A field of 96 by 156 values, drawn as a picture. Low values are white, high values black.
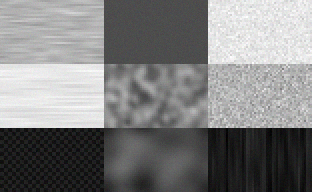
It is made of 3 by 3 panels. Panel 1,1: low, streaked across, faint in contrast. Panel 1,2: high, flat. Panel 1,3: very low, fine-grained, faint in contrast. Panel 2,1: very low, streaked across, faint in contrast. Panel 2,2: middling, blotchy. Panel 2,3: low, fine-grained. Panel 3,1: very high, checkered, faint in contrast. Panel 3,2: high, smooth. Panel 3,3: very high, streaked downward, faint in contrast.
